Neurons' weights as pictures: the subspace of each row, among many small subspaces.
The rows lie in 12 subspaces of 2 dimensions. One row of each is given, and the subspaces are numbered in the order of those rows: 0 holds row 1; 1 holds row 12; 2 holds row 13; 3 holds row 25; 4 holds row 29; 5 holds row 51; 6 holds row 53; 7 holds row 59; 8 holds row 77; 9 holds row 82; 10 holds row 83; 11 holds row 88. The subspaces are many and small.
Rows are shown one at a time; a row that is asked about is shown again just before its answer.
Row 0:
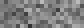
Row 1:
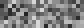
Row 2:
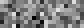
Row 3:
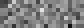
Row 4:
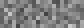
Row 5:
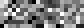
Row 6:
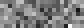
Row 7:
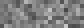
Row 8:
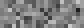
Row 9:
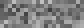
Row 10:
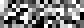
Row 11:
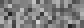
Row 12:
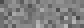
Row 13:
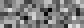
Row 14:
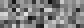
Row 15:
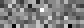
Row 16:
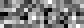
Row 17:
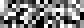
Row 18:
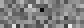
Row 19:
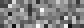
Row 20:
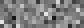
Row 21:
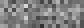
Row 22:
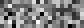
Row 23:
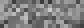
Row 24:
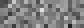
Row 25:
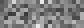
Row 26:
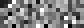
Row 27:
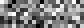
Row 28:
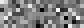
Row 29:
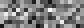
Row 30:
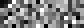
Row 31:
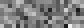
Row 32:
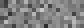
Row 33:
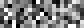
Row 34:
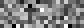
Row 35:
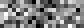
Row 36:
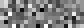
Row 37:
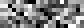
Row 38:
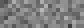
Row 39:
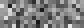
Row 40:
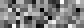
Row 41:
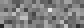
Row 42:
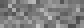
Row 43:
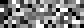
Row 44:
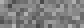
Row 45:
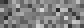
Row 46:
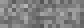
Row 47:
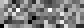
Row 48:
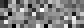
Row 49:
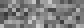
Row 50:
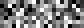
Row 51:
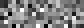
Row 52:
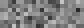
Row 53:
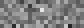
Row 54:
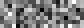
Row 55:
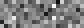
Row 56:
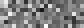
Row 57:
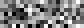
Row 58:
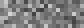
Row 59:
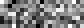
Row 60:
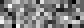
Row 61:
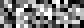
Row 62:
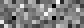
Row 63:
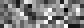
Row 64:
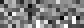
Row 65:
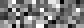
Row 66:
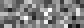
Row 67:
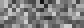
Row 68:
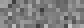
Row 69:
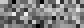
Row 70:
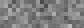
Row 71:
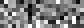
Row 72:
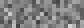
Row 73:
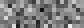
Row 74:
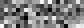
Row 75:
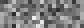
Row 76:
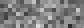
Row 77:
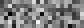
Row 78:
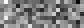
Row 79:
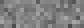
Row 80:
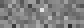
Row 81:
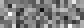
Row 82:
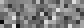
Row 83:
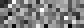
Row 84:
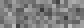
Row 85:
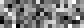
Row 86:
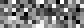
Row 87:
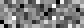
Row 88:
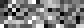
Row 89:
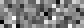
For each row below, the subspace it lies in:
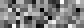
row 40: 2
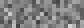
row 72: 8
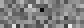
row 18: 6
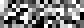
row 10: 3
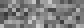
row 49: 4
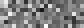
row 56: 5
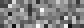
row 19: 10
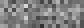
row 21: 8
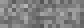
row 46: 8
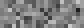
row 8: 2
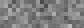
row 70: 6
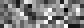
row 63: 11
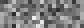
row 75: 9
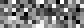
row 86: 7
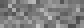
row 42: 11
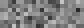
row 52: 2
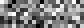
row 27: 7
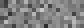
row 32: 5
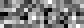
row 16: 2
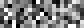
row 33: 8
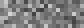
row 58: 5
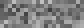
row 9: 0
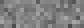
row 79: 7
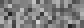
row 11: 8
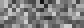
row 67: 6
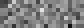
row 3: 10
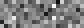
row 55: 9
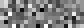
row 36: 5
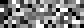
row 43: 1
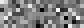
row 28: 1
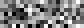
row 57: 5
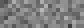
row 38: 10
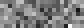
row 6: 4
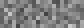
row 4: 8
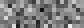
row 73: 0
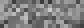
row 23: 0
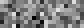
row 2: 9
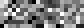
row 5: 11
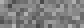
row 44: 7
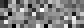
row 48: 5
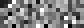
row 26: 10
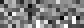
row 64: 1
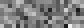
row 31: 4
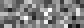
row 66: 2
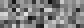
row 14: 2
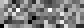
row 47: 11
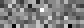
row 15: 6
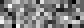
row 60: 7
